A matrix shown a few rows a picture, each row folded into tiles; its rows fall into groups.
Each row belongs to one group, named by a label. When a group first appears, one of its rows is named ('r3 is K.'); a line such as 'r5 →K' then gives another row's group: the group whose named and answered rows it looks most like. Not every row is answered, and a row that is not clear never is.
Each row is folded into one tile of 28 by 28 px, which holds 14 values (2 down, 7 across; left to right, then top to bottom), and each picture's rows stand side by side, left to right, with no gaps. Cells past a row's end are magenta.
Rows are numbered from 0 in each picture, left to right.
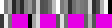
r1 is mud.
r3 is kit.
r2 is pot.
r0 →pot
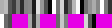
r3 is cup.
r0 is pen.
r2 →kit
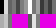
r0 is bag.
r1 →pot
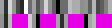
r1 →cup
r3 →mud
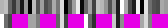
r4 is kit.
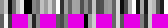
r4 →kit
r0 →kit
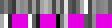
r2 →mud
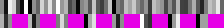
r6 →mud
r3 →mud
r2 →pot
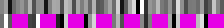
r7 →cup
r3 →mud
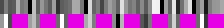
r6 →kit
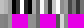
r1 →bag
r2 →pot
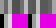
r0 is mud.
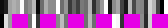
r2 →pot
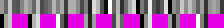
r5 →mud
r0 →mud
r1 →mud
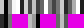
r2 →kit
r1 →cup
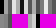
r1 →cup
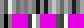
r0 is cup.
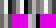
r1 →cup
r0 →kit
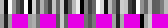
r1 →bag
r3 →bag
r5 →mud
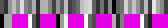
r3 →pen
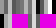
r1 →kit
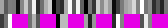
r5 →pot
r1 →kit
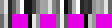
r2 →kit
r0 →kit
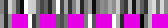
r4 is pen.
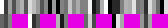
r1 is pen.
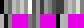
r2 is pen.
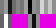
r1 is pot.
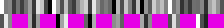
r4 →bag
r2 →mud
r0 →pot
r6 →pot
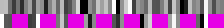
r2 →kit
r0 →pen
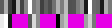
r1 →pot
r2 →mud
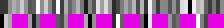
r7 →pen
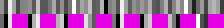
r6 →cup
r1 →mud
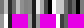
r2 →pen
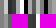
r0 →kit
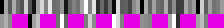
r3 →pot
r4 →bag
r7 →bag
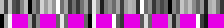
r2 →pot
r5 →pot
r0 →mud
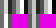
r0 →kit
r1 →kit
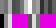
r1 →pot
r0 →mud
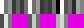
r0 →pot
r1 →pot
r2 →bag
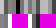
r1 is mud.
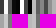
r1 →bag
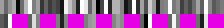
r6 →pot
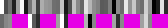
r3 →pen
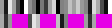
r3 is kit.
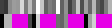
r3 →mud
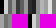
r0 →bag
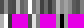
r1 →pot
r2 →pen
